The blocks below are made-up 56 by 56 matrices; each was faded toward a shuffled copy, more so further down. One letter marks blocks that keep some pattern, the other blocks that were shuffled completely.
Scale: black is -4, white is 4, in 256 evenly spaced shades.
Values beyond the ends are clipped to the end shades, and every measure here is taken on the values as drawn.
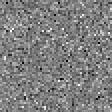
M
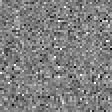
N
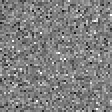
M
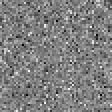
N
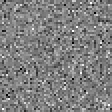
N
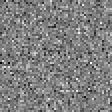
M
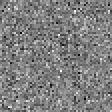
N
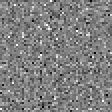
N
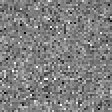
N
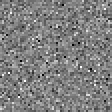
M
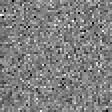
N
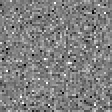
N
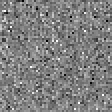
N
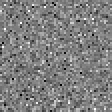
N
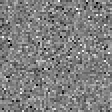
M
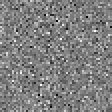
N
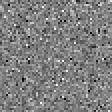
N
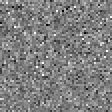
M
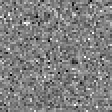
N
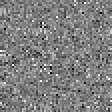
N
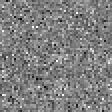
N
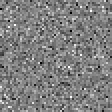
M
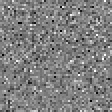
N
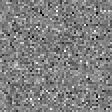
N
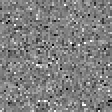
N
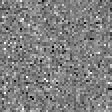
M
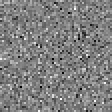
N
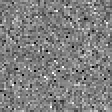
M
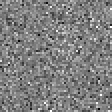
N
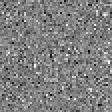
N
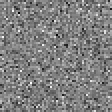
M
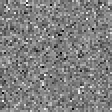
M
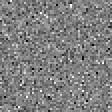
M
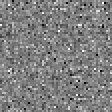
N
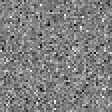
N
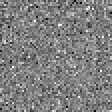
N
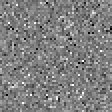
M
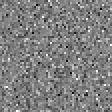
N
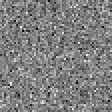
N
